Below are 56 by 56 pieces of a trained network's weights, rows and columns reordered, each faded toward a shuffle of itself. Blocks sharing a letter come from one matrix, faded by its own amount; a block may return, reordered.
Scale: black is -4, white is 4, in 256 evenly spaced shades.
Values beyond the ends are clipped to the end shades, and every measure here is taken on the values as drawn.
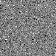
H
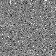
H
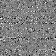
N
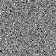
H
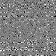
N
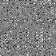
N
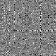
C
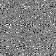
N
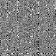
C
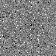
H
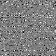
N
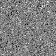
H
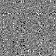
C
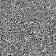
H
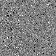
H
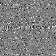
N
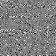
N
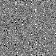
H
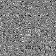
N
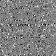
N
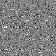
N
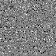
N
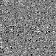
N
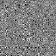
C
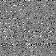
N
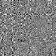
C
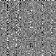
C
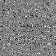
N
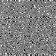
N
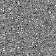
H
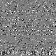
N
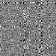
C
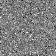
H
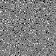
N
